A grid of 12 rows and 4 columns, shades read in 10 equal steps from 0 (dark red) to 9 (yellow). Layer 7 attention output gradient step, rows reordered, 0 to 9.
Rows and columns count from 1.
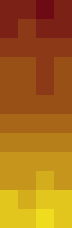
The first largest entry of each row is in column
1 2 1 1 1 1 1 1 1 3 1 3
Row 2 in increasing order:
1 1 1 2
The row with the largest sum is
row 12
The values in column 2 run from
1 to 8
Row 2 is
1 2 1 1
